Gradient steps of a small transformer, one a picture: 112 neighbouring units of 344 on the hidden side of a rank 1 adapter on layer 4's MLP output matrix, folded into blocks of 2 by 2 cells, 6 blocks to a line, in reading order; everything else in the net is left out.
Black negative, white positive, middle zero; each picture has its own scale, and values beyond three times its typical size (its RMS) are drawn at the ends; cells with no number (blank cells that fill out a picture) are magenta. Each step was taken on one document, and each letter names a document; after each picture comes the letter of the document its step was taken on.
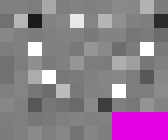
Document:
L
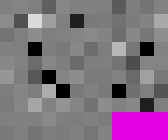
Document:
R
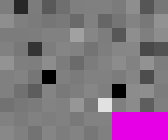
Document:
L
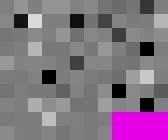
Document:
R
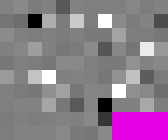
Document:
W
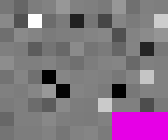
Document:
R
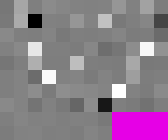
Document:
L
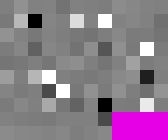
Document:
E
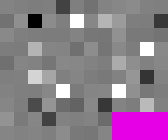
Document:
W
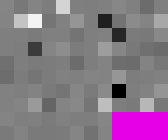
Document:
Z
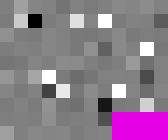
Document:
E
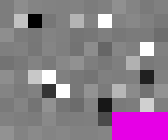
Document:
E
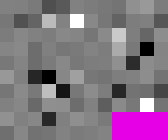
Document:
R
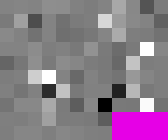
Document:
E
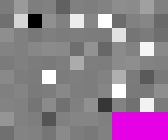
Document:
Z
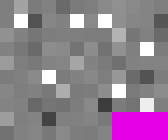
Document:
Z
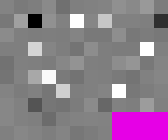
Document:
L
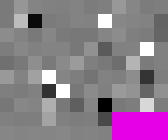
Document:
E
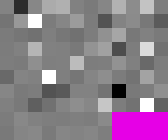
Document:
R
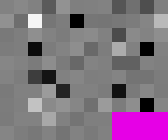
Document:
R
